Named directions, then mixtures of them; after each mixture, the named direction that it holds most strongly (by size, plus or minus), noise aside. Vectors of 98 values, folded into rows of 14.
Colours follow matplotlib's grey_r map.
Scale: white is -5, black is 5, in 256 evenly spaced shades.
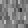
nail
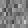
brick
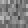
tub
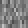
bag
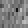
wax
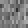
wax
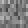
tub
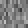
nail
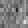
wax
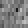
wax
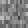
tub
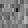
wax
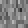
nail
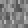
nail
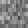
tub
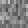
tub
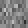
brick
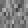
brick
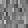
nail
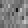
wax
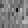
wax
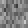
brick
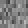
brick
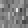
wax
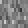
nail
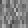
bag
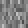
bag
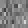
brick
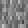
bag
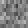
tub
